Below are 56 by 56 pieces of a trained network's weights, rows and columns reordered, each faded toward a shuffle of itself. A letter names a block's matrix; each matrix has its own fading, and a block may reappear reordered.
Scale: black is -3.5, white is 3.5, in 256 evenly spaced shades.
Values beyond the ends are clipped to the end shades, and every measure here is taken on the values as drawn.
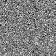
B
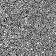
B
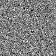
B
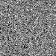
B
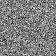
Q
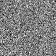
Q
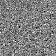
B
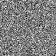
Q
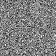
Q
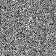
Q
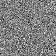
B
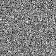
B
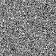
B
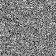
Q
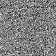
Q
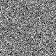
B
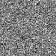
B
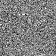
Q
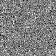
B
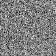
Q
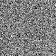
Q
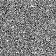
Q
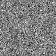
Q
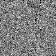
B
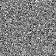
B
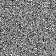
Q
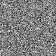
Q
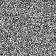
Q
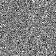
B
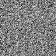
Q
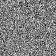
Q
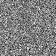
Q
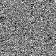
B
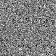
Q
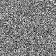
Q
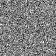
Q
